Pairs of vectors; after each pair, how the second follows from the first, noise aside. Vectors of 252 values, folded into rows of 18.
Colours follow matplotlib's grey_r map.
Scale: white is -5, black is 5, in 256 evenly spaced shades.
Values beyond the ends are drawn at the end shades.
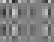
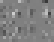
partly zeroed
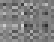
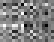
scaled up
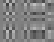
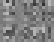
sign-scrambled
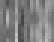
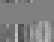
partly zeroed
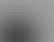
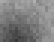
copied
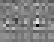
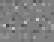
partly zeroed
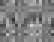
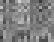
wrapped around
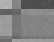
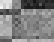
scaled up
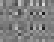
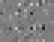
partly zeroed
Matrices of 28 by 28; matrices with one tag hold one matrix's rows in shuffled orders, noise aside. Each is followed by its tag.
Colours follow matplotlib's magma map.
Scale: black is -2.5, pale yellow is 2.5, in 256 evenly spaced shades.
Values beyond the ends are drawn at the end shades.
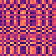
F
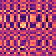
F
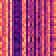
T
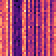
T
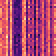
T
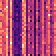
T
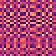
F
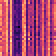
T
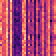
T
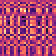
F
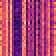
T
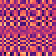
F
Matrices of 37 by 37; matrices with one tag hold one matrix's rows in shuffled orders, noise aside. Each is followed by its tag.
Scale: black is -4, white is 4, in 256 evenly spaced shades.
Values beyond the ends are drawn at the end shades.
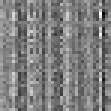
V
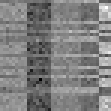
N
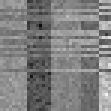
N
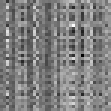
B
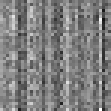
V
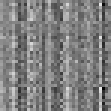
V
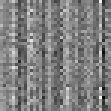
V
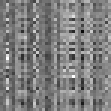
B
